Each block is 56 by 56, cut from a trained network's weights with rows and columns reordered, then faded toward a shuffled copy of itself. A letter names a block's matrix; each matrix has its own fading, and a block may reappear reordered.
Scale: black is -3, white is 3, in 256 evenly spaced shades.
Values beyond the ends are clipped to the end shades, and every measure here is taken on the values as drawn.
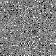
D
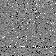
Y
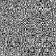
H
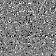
D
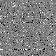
Y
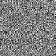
H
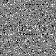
D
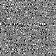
D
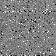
Y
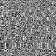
H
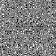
D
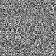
H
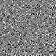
D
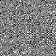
D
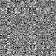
H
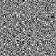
H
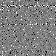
Y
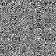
H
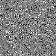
D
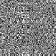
H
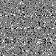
D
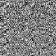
H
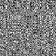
H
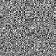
H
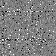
Y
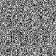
H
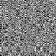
H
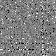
Y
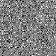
D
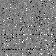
Y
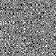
D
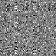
D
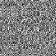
H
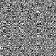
H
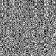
H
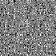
D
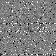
Y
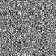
H
